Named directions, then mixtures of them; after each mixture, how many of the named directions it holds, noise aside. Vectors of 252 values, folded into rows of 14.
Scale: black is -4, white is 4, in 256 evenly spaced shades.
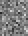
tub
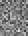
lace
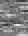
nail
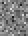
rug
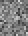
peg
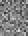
one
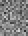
one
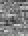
two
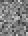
one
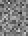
two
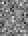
one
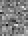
two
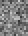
two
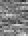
two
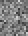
one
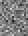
two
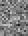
three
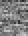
three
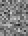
three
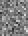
one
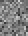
one
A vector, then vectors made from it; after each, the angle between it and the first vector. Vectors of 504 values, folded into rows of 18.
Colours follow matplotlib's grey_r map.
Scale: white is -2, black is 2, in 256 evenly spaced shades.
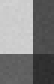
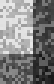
nearly parallel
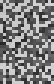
orthogonal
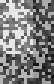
partly aligned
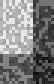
nearly parallel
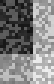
nearly opposite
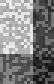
nearly parallel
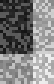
nearly opposite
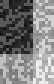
nearly opposite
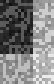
nearly opposite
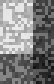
nearly parallel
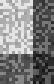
nearly parallel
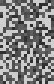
orthogonal
